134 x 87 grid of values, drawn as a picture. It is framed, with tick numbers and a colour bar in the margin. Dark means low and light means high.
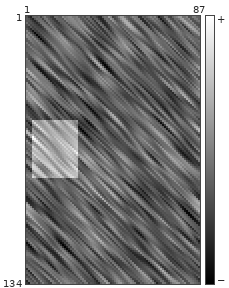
The middle left is the ninth with the highest average. Neither half mirrors the other. An odd patch, higher than its surroundings, sits in the middle left. Streaks slant down to the right.
